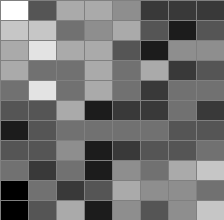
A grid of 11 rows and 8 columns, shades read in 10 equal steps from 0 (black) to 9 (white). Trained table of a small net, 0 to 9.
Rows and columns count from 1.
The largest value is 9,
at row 1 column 1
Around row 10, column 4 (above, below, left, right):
1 1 2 6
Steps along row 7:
up up same same same down same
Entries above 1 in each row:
8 7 7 8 8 7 7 7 7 7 6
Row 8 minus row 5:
-1 -5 1 -5 -2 1 -1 0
